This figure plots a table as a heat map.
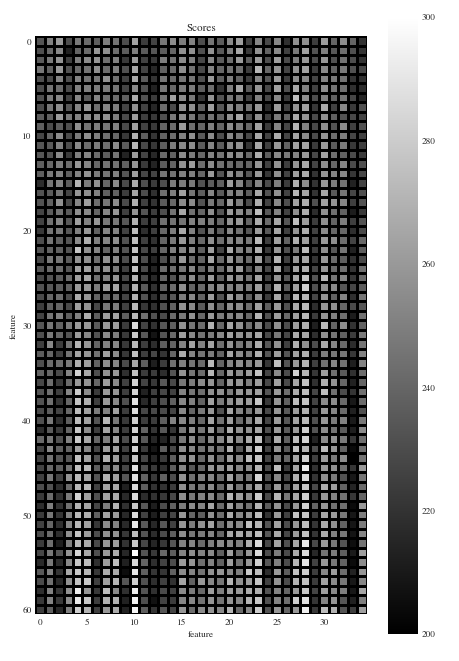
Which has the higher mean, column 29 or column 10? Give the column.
10
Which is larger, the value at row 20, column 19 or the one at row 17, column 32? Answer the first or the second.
the second
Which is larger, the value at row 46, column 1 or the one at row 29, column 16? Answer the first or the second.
the second
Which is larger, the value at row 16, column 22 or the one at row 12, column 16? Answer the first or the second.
the second
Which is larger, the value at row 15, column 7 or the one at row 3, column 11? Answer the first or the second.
the first
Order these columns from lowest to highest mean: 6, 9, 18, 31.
9, 6, 31, 18
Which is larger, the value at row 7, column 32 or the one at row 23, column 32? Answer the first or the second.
the first
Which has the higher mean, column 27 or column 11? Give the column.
27
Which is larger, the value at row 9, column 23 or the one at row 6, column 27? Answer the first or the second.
the second
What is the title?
Scores
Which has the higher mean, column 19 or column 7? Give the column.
7
